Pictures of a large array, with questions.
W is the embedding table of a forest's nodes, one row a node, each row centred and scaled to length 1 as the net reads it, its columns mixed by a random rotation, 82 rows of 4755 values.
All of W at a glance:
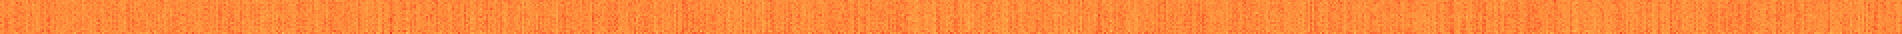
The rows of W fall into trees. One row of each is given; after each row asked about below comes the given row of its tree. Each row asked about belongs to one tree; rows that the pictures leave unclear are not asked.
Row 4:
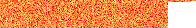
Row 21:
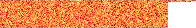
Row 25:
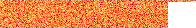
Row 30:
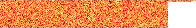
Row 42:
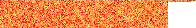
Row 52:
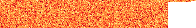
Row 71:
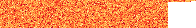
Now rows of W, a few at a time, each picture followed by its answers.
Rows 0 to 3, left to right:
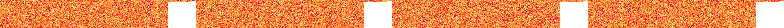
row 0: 52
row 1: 71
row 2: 71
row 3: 30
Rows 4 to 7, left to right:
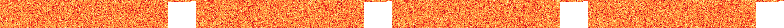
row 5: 4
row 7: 4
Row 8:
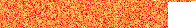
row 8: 52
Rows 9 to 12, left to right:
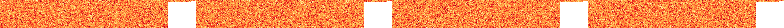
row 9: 52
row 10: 21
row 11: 71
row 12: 52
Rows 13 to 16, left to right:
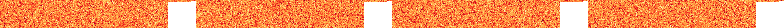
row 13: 42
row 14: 25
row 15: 42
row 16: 52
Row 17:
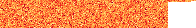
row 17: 71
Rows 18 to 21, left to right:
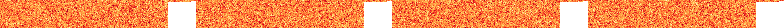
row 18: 4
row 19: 30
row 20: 42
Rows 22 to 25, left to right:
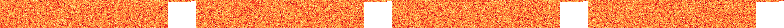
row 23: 71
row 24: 52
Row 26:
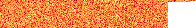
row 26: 4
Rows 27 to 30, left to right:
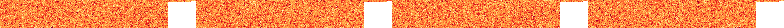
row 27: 71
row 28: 42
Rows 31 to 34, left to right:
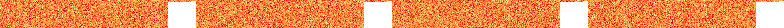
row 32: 4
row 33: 4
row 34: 71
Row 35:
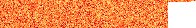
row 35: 42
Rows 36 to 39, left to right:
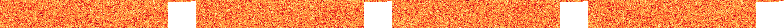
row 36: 42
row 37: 52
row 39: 42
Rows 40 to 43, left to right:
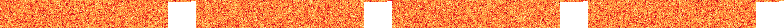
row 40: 42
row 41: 4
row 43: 30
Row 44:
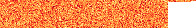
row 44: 4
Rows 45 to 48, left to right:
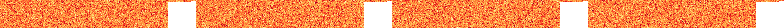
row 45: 30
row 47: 4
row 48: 25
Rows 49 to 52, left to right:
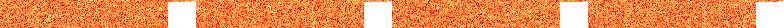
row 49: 71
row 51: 42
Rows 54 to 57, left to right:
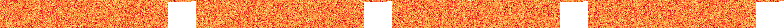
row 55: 4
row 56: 21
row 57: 21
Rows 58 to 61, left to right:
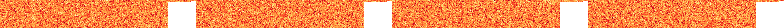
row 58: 30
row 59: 30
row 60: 52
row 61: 42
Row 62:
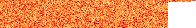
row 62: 42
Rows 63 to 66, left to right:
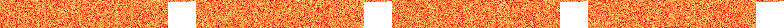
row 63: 52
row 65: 52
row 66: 4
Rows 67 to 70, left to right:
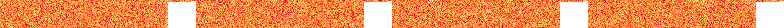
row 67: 4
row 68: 21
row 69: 30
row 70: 4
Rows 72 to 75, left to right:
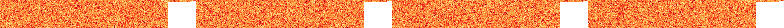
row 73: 30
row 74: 42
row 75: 52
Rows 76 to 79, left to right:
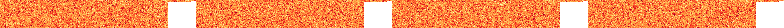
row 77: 52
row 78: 52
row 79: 52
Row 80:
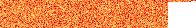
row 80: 25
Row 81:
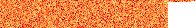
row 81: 4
